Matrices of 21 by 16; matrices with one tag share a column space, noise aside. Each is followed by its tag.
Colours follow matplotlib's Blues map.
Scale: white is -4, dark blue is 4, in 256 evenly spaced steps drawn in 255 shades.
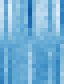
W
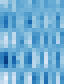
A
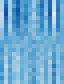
W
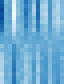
W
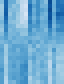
W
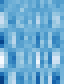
A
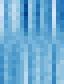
W
